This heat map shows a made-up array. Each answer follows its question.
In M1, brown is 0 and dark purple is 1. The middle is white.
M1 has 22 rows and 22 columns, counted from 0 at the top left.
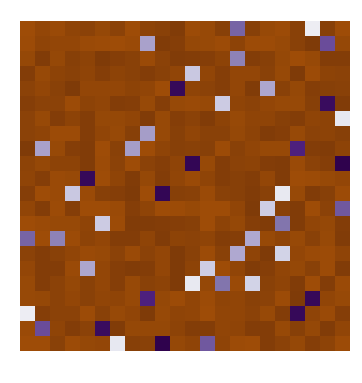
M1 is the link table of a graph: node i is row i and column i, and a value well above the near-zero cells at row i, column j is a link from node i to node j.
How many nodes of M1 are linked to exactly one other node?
5
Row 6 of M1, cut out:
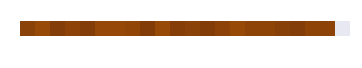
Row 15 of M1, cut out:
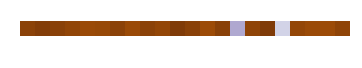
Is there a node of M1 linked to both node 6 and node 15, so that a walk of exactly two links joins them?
no
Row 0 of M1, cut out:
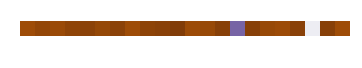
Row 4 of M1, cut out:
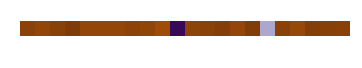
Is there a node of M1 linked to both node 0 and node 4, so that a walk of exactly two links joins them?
no
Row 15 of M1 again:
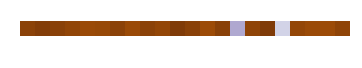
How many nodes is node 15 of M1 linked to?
2
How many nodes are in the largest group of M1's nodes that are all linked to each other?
2
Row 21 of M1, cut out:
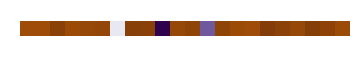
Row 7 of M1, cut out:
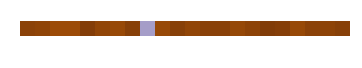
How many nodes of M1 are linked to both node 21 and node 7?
0
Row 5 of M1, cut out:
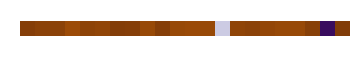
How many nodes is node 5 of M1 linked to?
2
